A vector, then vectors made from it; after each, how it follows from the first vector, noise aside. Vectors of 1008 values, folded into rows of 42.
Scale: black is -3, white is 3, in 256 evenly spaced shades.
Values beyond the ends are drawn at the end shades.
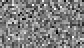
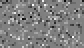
partly zeroed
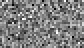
negated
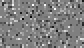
partly zeroed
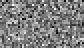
copied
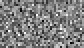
wrapped around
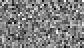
negated
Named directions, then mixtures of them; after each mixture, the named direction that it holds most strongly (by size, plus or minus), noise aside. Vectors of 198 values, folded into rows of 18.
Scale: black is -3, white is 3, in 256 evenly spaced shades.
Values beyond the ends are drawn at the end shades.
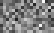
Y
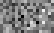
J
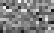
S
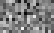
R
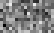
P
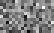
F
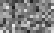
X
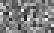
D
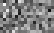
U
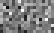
D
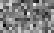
P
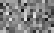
D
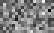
Y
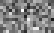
D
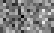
J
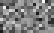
Y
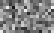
X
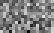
X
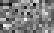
P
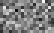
Y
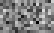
J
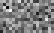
S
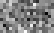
P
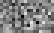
J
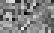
R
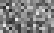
P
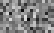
D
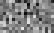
R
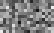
X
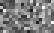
F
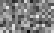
X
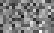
J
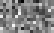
U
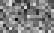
P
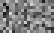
X
